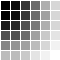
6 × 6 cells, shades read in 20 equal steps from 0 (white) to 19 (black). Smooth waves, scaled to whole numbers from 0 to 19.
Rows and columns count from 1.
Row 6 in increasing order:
0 1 2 4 5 5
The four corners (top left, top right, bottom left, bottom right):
19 3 5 0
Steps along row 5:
down down down down down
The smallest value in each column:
5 5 4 2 1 0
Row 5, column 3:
7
